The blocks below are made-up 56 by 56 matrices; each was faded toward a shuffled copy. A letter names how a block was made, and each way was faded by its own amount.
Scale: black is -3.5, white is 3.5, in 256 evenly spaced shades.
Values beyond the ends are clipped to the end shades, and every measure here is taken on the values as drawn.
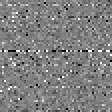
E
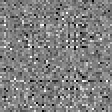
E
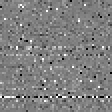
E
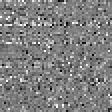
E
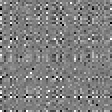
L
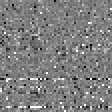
E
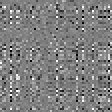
L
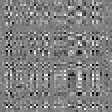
L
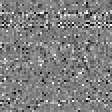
E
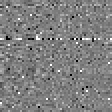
E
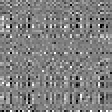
L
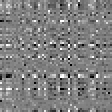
L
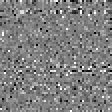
E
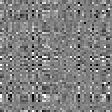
L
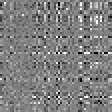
L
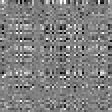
L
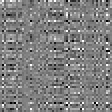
L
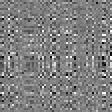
L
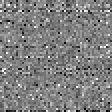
E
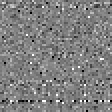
E
